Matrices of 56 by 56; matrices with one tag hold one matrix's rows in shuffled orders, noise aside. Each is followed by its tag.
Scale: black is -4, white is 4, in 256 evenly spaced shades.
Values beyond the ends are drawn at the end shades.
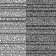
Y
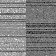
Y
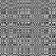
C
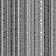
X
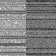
Y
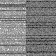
Y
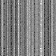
X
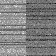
Y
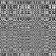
C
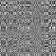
C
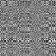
C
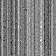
X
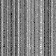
X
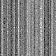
X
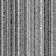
X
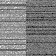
Y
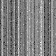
X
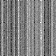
X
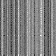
X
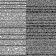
Y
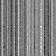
X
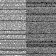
Y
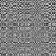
C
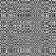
C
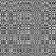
C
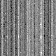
X
